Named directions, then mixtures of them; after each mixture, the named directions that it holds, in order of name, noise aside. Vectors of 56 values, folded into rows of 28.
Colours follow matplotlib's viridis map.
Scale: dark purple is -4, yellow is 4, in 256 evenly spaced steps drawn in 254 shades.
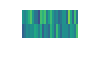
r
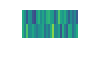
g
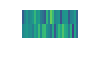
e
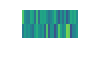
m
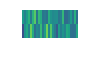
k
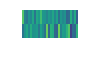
g, k, m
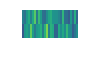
e, k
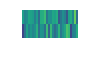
k, m, r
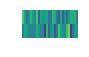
m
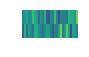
g, m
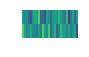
r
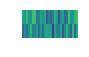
e, g, k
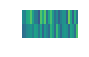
r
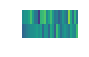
r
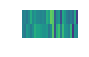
e, g, r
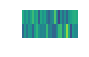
g, m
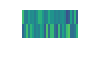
g, k, m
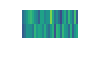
e, r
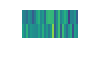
e, g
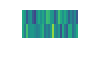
g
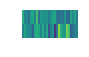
e, m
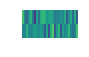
g, m, r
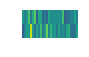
k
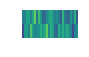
e, k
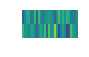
m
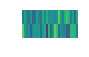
k, m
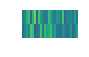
k, m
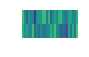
e, g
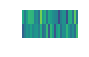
k, m, r
